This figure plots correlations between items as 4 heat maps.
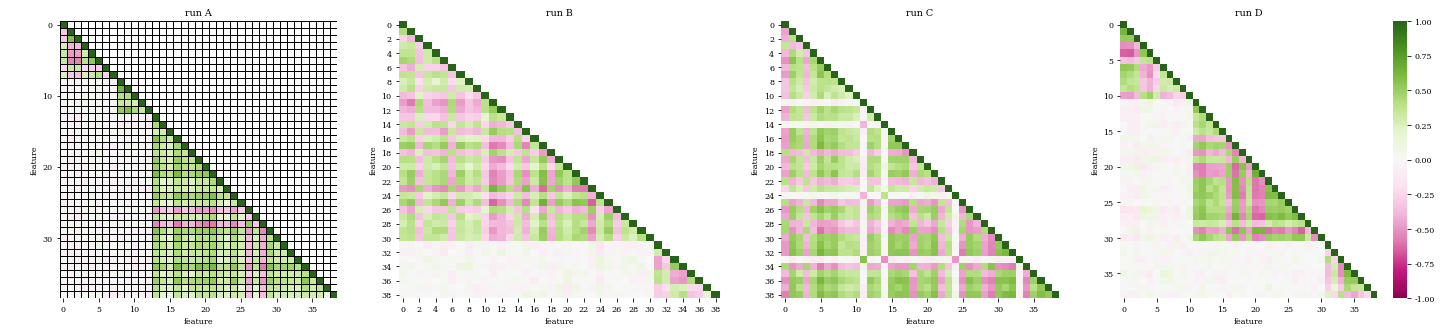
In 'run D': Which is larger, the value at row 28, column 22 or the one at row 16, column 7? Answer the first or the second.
the first
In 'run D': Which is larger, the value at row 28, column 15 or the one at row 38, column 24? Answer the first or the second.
the first
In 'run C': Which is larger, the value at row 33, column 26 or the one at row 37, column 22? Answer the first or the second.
the first
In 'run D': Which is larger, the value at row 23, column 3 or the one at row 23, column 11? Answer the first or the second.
the second
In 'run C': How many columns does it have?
39
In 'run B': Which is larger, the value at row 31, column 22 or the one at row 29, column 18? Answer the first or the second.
the first
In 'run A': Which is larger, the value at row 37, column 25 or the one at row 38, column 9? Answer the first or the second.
the first
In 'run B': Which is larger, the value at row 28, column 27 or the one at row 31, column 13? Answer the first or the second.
the first
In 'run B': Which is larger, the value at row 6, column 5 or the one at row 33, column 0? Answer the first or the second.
the second
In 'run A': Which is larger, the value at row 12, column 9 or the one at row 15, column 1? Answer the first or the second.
the first
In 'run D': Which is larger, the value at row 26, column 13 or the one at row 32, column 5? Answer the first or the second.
the first
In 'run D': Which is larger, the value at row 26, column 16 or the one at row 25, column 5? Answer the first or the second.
the second
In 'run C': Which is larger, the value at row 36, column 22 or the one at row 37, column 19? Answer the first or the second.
the second
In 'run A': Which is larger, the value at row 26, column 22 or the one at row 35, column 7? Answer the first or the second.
the second
